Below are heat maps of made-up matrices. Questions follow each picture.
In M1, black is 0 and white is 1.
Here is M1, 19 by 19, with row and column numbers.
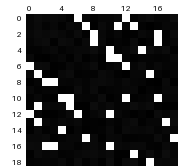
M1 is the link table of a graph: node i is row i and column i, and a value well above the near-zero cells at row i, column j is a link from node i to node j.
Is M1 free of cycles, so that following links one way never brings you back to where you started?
no
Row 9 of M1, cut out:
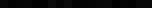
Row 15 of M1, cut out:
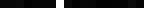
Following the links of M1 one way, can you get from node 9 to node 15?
no
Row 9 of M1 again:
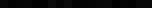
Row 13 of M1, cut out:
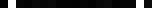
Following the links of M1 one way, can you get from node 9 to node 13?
no
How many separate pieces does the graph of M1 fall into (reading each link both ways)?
2
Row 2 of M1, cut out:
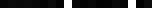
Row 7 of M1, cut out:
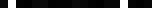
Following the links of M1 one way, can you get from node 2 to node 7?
yes
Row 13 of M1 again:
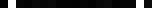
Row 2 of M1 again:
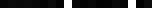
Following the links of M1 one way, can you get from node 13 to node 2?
yes
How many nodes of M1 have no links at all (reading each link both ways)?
1
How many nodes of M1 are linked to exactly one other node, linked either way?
3
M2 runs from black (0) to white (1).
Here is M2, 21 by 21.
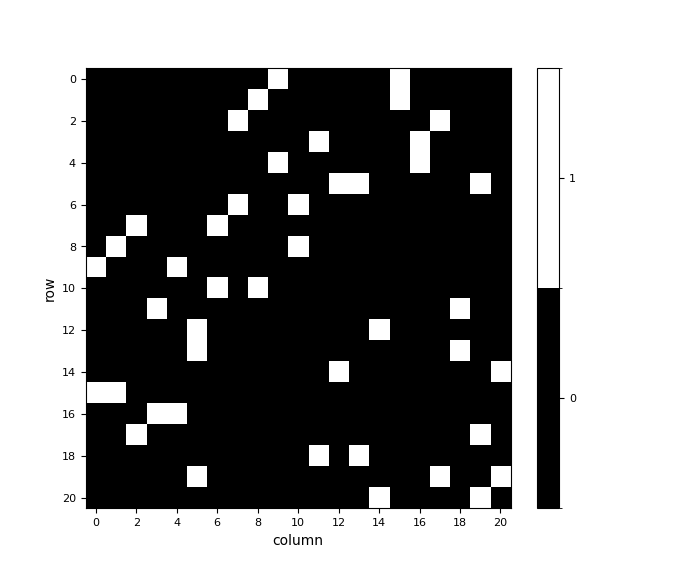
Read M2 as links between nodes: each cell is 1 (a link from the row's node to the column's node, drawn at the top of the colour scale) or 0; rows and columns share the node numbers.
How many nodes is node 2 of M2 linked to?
2
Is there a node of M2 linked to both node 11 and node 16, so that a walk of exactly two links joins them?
yes
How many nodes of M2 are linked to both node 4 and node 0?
1
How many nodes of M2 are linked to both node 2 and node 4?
0
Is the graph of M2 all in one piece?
yes
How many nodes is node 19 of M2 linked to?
3
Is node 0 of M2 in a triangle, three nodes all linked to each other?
no
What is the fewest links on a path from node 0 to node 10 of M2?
4
